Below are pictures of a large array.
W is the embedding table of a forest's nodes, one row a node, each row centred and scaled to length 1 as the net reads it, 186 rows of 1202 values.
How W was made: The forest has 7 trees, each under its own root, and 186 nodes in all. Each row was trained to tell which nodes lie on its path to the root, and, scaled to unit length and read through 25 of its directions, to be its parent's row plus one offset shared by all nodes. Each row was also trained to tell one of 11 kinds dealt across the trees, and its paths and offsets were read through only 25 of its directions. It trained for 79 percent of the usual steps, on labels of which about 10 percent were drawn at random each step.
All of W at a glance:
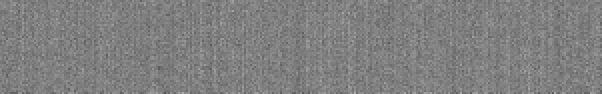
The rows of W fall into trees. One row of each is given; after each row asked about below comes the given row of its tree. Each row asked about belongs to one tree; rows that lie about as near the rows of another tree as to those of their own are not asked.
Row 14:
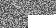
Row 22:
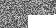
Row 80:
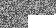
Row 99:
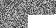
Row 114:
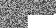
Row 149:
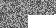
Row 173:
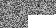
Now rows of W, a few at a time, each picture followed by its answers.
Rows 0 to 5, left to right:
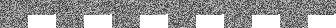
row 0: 99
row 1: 99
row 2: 99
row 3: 80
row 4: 173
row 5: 80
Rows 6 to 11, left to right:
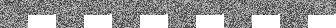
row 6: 22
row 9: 114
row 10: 14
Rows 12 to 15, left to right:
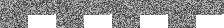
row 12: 114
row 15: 114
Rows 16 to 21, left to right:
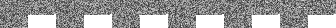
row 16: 80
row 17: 14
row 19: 114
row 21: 99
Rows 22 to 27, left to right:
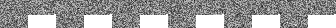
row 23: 114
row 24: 80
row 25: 99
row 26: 114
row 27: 149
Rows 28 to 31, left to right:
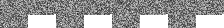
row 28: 149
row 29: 149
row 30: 99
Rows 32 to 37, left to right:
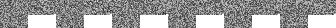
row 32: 14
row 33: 99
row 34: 80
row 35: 114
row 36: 114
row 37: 149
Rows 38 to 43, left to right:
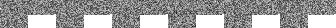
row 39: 14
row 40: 114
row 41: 149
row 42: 80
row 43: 14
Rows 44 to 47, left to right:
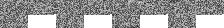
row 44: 173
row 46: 149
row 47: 99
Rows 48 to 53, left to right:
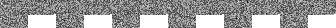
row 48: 173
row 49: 114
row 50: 173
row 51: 149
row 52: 114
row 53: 99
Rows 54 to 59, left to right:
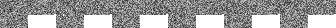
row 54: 14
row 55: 149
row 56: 149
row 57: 114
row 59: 99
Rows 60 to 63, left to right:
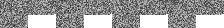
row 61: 99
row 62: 22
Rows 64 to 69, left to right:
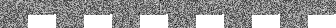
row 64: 173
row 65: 149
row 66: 80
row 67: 80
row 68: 14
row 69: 99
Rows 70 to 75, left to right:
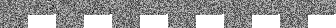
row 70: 99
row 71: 149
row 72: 80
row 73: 99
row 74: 80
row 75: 80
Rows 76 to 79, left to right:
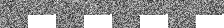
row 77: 114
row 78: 149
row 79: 149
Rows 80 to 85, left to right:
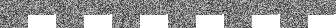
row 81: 99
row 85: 14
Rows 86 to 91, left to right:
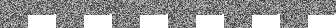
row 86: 114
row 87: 99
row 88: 99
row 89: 149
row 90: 80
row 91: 99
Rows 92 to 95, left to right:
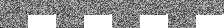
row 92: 114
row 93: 149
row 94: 80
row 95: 80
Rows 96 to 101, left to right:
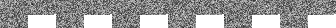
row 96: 114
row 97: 80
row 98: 114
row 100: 114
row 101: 99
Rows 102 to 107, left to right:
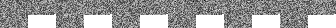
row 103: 99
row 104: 14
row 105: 80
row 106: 99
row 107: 114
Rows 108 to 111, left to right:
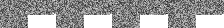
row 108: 99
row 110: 80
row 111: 99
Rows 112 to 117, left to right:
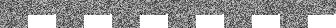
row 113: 22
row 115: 99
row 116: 149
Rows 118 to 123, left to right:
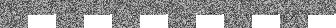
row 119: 22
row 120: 99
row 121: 14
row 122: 80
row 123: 114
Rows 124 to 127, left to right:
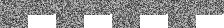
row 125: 149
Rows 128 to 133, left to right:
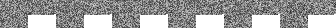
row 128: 114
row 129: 14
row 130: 149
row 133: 80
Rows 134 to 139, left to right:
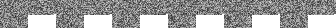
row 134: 14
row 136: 80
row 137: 80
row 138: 80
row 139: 114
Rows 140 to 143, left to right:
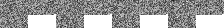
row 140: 149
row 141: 80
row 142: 99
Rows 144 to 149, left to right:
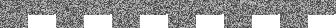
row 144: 80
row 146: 114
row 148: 149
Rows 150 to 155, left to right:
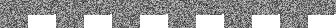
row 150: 22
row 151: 80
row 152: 14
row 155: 114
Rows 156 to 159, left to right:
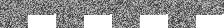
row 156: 14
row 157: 114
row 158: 99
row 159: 80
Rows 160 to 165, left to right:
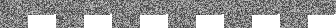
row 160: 99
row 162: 14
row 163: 114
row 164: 114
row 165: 99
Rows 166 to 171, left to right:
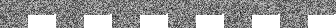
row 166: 80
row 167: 80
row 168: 14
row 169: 14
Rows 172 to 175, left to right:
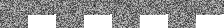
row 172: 149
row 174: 99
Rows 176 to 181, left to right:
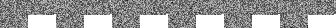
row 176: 80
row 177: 114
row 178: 149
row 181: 149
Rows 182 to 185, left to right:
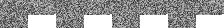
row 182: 80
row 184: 99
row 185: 80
